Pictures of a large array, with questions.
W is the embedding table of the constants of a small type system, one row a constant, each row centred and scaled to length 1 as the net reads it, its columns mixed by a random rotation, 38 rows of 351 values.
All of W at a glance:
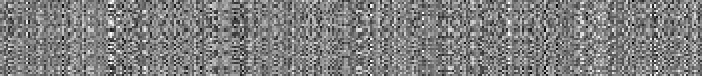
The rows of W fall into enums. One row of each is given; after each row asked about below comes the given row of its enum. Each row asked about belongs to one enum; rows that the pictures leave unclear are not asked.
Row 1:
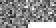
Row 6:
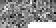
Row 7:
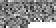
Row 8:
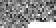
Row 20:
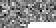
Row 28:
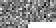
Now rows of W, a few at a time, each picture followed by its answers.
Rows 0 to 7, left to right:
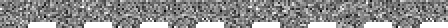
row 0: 28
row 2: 7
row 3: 7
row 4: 1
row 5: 20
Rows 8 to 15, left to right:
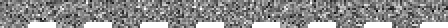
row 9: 6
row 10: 1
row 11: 1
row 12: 28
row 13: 6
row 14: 20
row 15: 20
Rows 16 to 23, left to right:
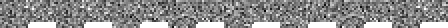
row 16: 1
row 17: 1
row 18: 8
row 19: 7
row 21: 28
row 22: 7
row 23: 1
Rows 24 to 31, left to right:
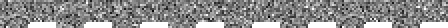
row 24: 7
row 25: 6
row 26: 20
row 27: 8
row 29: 1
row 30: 7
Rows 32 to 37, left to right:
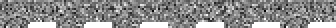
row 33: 20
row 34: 20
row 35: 8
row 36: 20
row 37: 7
